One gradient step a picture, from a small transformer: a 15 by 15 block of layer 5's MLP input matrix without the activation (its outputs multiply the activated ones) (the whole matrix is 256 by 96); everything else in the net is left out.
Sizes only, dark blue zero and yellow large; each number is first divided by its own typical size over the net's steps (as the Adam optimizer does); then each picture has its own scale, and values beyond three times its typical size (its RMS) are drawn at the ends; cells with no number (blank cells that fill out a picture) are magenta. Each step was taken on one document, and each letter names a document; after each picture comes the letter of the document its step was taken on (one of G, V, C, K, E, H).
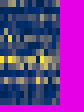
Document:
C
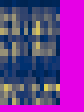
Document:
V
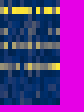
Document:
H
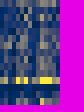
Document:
C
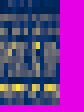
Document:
V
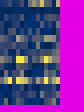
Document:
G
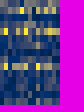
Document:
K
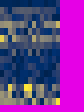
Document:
V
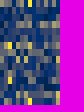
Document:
C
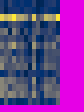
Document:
V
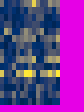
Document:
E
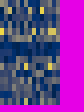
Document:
E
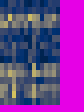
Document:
V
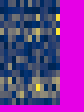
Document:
G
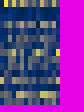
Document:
C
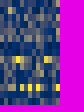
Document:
G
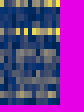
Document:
G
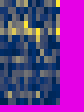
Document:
G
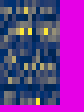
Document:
C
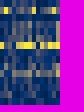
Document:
E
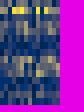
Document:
K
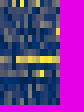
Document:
G
